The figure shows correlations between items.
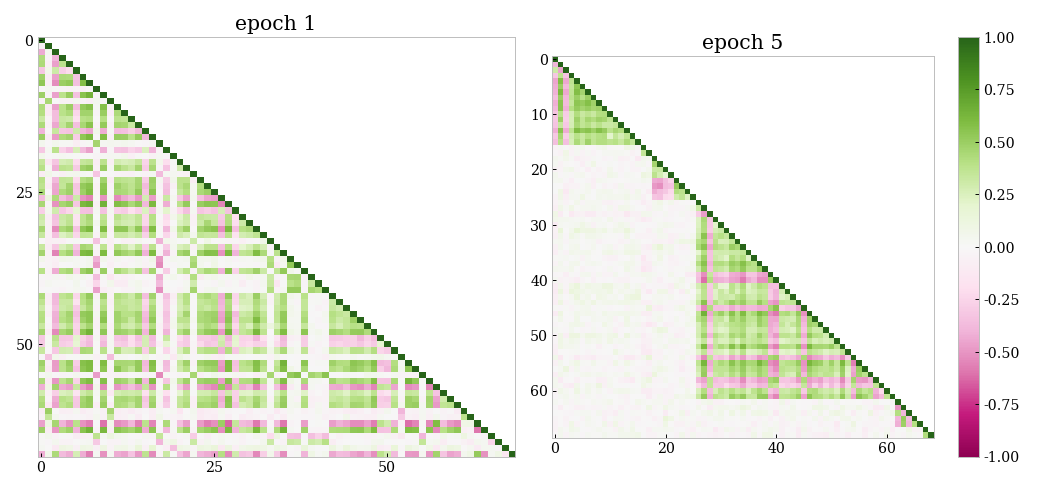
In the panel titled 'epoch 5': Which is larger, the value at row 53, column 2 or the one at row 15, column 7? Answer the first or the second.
the second
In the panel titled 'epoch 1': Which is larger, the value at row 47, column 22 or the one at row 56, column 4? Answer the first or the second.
the second
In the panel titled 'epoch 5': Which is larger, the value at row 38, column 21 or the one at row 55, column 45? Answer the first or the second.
the first
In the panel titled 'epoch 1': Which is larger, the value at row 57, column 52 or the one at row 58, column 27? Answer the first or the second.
the second
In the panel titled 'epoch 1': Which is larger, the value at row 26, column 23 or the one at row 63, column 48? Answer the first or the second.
the first
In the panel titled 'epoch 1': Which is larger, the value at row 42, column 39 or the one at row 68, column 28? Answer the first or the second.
the second
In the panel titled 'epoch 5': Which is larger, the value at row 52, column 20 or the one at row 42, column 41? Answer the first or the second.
the second
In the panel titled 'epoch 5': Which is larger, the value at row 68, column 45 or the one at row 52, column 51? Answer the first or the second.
the second
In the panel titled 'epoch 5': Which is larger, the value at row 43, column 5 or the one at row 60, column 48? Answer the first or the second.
the second
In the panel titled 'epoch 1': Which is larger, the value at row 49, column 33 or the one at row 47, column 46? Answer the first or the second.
the second
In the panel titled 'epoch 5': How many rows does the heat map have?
69
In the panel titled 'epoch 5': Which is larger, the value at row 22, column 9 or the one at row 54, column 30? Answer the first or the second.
the first
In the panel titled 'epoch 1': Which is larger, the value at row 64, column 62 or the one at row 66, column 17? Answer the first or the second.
the first
